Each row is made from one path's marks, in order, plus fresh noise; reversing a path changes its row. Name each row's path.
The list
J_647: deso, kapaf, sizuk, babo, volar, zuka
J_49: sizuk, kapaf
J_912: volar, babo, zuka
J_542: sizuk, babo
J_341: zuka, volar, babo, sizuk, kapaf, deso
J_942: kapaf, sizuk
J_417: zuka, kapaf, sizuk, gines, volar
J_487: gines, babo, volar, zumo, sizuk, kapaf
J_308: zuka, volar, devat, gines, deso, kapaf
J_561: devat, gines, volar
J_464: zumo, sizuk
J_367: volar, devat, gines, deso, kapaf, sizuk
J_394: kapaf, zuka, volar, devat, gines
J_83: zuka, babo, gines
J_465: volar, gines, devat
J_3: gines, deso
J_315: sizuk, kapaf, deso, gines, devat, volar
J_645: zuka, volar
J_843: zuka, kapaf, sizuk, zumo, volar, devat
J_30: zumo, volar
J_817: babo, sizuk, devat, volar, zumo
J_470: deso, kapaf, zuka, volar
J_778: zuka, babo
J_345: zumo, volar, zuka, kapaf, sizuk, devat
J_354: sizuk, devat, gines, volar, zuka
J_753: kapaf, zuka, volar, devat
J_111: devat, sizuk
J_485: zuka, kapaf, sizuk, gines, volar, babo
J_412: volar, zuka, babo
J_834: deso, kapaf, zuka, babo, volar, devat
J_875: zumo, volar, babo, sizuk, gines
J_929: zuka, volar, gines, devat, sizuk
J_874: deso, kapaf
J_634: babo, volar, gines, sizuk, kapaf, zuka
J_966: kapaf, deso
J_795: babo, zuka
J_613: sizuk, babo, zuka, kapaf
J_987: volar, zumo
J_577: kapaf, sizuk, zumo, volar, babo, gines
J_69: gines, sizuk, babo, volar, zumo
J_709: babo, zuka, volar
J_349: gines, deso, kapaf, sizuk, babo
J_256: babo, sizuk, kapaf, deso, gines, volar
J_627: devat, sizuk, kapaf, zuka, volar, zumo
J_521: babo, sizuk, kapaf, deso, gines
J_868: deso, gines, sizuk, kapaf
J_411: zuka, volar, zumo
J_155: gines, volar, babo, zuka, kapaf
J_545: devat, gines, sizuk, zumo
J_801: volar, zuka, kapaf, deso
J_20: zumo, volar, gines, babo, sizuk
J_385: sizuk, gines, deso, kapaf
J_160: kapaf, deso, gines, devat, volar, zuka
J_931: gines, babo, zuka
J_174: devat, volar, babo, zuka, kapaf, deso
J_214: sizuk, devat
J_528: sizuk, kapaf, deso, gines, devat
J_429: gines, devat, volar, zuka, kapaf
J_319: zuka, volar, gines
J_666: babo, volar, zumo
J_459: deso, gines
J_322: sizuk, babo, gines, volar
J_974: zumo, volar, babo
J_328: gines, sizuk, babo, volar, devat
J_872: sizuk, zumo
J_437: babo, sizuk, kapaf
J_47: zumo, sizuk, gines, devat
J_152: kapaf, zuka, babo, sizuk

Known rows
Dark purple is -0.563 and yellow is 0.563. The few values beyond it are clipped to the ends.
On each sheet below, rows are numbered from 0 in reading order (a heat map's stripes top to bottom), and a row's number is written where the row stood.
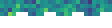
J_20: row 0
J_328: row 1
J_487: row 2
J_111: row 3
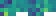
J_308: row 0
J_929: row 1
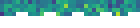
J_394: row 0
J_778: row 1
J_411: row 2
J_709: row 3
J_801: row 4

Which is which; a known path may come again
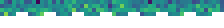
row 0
J_874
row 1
J_613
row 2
J_315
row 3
J_709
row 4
J_627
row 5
J_429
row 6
J_778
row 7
J_912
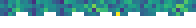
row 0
J_929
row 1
J_111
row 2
J_214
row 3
J_354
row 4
J_3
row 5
J_47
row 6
J_417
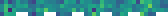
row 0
J_83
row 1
J_345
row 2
J_465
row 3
J_875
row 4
J_942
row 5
J_411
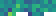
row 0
J_20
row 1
J_394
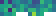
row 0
J_931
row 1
J_174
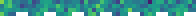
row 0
J_987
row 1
J_367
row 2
J_412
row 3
J_256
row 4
J_328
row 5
J_868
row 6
J_487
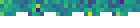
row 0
J_666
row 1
J_319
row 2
J_464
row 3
J_801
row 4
J_385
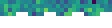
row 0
J_577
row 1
J_843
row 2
J_152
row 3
J_155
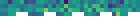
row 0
J_49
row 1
J_753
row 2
J_634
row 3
J_470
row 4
J_308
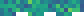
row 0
J_561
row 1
J_69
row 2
J_647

